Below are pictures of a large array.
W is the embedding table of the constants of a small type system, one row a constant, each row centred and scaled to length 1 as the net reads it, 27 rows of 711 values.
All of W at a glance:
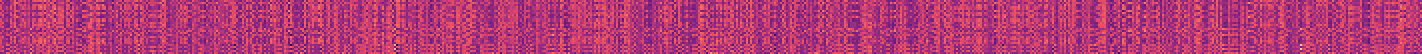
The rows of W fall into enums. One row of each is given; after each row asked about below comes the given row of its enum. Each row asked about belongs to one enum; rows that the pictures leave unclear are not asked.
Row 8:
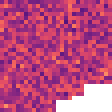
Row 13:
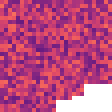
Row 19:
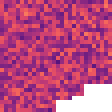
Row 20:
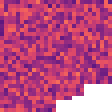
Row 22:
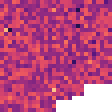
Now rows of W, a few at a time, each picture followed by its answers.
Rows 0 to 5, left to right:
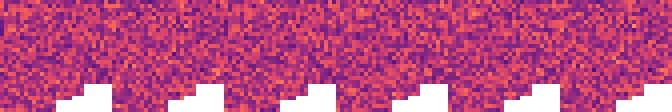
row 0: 20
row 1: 8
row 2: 20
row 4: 19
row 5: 8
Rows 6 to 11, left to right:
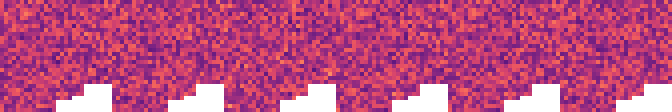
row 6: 19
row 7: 13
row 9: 19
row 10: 19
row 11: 13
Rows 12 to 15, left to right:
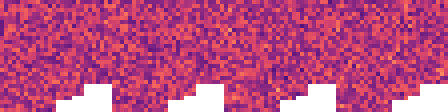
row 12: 20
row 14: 22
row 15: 8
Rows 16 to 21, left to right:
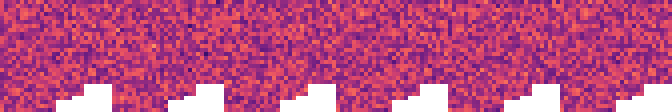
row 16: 19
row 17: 22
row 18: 13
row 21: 19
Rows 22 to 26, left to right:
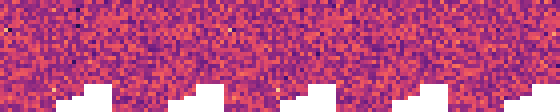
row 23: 13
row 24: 22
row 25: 13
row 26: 22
